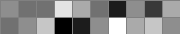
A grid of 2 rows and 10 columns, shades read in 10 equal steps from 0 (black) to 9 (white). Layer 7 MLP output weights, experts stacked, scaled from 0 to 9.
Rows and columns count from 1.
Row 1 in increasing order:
1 2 4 4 4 5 5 6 6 8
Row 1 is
5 4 4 8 6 4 1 5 2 6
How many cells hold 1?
2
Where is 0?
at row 2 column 4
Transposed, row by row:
5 4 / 4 5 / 4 7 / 8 0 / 6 1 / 4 5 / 1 9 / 5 6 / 2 7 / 6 5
